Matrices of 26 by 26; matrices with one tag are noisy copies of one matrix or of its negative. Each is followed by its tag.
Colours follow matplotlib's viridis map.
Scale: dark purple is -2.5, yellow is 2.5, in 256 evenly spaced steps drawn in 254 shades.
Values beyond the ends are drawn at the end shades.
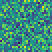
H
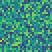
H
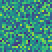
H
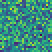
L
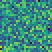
L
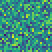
H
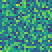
L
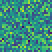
H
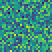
H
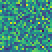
L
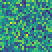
L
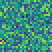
H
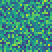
H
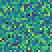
H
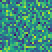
L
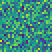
H
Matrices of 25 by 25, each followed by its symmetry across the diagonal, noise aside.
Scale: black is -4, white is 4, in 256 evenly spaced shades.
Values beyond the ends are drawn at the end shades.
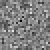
symmetric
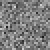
neither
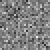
symmetric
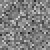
symmetric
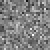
neither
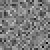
symmetric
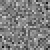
symmetric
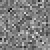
symmetric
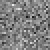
neither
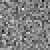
neither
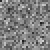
symmetric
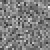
neither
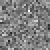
neither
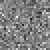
neither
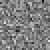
neither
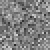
symmetric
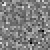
symmetric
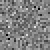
symmetric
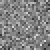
symmetric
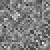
symmetric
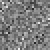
symmetric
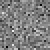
neither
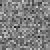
neither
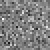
neither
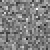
neither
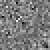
symmetric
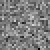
neither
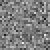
neither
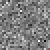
neither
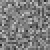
symmetric
